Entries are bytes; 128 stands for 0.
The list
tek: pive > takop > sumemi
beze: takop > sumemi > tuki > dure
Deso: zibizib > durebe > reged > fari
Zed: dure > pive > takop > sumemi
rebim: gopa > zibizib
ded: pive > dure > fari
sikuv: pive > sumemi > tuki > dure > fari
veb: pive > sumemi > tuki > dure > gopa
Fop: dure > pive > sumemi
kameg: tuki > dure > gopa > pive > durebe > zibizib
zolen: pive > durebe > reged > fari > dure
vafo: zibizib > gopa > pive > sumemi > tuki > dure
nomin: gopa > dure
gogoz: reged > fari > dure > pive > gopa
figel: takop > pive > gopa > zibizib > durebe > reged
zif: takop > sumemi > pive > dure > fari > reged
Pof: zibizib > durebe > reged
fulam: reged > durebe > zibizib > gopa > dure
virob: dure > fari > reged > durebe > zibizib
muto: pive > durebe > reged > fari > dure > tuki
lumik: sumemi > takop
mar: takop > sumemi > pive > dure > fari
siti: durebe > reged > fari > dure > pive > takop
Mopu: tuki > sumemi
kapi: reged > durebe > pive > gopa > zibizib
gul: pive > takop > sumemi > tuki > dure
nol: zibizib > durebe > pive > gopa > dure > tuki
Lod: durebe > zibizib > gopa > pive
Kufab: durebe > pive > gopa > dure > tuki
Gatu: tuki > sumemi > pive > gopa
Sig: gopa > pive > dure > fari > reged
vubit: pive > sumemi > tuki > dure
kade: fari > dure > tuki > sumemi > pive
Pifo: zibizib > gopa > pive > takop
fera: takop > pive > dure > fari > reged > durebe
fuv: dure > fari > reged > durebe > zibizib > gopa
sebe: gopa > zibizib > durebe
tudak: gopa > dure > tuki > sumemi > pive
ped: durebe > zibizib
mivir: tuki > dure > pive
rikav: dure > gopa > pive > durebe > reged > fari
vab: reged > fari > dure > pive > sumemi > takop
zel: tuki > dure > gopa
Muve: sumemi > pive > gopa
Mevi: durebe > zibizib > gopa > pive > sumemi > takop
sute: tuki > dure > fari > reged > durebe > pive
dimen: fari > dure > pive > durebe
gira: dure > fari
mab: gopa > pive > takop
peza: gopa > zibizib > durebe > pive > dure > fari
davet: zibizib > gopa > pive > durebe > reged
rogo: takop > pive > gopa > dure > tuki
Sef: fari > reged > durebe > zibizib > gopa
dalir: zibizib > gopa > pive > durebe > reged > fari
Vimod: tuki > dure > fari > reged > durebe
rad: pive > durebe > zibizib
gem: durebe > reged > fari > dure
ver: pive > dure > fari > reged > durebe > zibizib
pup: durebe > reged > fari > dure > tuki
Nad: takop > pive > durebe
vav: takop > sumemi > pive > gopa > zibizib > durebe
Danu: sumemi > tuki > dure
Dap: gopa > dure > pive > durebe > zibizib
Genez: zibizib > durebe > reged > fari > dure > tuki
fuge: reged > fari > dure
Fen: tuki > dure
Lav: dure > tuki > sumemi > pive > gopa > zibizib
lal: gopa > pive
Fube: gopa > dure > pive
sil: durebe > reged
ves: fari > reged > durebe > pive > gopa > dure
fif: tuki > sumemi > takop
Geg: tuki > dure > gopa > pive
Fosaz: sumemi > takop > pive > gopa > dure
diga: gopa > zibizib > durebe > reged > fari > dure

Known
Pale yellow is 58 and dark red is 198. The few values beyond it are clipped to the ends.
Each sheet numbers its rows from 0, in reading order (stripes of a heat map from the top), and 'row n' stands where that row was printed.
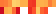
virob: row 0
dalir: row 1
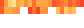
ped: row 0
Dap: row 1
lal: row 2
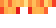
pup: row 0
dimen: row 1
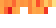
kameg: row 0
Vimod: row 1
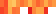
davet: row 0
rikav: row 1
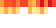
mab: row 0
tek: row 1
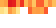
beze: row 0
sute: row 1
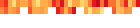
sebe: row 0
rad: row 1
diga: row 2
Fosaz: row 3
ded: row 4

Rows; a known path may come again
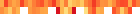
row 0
figel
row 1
Fube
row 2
gem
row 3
zel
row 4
Sig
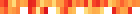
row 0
sebe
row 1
Sef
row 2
Geg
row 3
Mopu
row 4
rikav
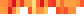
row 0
Lav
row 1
Fop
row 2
Dap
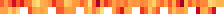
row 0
Muve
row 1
rad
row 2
Lod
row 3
vubit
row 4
kameg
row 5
kapi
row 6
kade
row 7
virob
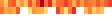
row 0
sute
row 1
Gatu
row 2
gogoz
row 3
lal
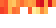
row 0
davet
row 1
zif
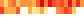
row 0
muto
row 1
tek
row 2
vafo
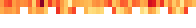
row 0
nomin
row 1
sikuv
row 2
Pof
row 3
Nad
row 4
fera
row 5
beze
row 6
sil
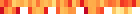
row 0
fuv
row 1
pup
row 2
ded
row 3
ver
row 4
lumik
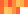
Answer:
gira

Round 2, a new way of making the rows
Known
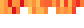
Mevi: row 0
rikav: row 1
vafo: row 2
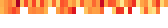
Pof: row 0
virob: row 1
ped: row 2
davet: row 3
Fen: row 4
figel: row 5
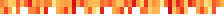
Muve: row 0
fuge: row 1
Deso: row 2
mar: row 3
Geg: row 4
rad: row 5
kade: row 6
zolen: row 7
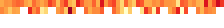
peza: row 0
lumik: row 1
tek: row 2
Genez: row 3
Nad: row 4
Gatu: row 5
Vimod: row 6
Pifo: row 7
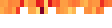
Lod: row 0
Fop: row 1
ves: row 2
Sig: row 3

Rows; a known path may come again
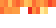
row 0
diga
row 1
lumik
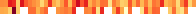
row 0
Fop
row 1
vubit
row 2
siti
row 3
fuge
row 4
Muve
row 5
gira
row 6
figel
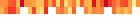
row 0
fif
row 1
zif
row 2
ver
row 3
Pifo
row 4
kapi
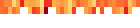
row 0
gul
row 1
gem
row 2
veb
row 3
sute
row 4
Lav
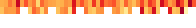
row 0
davet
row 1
fuv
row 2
dalir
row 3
nol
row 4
vav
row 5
tudak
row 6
mab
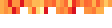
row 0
Mevi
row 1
mar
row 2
pup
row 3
Sef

